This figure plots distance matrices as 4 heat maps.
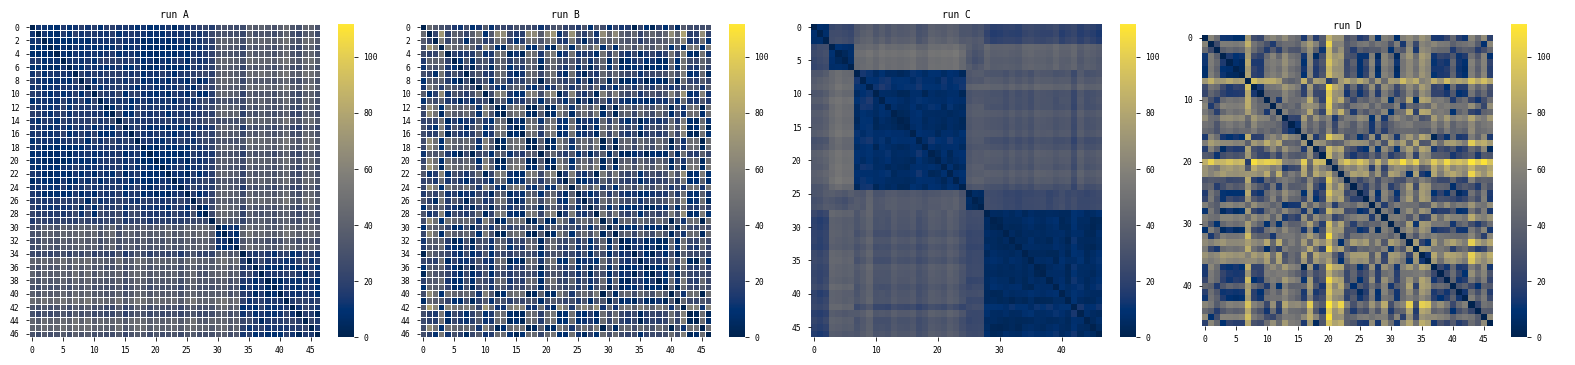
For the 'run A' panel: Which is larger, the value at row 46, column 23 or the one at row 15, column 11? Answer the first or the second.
the first
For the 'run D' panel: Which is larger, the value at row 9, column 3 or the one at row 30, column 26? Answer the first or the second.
the second
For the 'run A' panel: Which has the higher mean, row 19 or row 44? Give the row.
44
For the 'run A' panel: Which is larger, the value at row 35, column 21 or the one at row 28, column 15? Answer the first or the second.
the first
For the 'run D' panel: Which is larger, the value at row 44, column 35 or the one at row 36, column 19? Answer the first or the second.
the first
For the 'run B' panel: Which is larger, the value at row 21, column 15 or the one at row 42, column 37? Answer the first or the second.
the first
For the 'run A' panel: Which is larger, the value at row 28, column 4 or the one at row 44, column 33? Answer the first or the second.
the second
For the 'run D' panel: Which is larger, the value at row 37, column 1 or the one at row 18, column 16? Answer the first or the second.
the first
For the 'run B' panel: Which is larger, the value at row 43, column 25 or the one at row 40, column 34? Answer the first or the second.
the second
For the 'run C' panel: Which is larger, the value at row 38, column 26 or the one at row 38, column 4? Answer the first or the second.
the second
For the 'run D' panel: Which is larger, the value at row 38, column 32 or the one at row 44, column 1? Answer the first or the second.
the first
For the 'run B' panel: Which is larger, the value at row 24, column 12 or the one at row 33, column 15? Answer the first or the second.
the second
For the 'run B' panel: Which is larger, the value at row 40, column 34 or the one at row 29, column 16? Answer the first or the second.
the second
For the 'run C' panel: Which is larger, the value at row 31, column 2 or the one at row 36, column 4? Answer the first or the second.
the second
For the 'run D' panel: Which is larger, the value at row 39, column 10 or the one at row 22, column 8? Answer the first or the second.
the second
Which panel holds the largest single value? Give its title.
run D
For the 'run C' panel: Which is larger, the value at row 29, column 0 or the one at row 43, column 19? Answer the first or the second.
the second
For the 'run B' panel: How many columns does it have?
47
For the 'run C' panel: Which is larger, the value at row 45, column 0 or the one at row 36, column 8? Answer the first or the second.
the second
